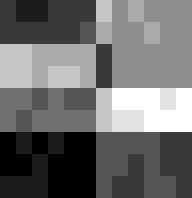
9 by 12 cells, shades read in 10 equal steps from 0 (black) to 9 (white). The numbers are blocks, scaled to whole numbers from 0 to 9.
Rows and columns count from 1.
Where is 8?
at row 5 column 11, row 6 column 8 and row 6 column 9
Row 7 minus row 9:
-1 0 -1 1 0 0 0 1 1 0 -1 0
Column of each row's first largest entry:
7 7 1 1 8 10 7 7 7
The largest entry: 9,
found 7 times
